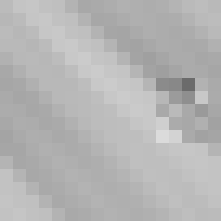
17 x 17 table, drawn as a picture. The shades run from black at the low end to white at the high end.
Odd patch: rougher, in the middle right. Average level on the scale: 70%. Roughest part: middle right. Grain: diagonal, down to the right. Slope: none. Odd rows or columns: none.
